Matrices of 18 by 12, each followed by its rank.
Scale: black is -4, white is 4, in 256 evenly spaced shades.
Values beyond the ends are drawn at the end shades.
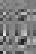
two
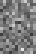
full rank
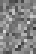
full rank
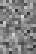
full rank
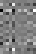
two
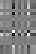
one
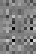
two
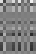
one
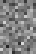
full rank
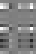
one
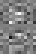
two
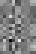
two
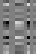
one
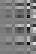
one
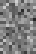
full rank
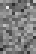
full rank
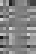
two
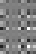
one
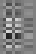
one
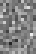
full rank
